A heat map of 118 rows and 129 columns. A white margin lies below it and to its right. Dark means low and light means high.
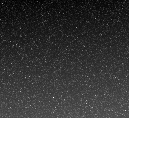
Grain: fine. Slope: up to the bottom. Average level on the scale: 20%. Odd rows or columns: none. Stripes: none.
